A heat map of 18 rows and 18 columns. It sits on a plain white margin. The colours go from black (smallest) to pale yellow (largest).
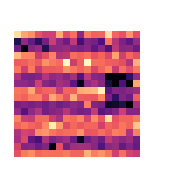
Stripes: horizontal, repeating 4 times. Slope: none. Ninth with the lowest average: middle right. Odd patch: lower, in the middle right.
